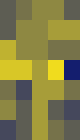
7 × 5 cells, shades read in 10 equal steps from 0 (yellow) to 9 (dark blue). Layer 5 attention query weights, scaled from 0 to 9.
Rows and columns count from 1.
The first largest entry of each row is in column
1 1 4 5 2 5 1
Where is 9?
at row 4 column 5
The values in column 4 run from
0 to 6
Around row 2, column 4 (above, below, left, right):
4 5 4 3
